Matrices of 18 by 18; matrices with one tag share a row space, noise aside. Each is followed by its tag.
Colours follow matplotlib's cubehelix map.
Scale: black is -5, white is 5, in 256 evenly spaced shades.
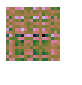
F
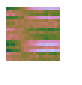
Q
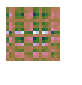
F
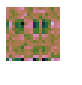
F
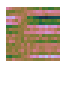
Q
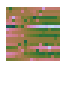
Q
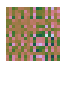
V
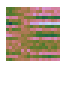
Q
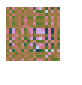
V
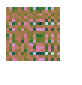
V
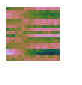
Q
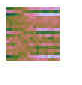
Q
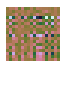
V
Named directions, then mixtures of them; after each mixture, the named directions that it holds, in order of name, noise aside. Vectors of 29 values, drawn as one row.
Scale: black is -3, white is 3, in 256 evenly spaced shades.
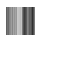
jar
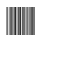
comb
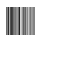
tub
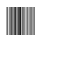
comb, jar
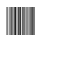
comb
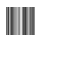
jar, tub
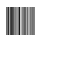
tub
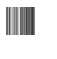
jar, tub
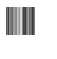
jar, tub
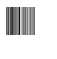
tub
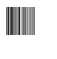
tub
